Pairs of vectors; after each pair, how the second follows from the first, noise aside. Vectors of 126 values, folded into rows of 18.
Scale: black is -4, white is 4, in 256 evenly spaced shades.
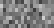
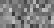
reversed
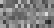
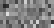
reversed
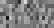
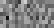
copied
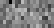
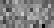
reversed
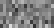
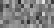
reversed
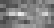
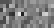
sign-scrambled
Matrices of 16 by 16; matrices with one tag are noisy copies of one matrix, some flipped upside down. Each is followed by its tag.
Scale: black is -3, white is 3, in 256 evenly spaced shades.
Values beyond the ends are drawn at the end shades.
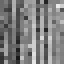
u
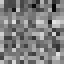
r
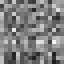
r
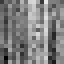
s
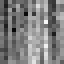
s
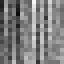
u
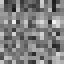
r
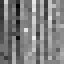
u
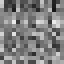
r
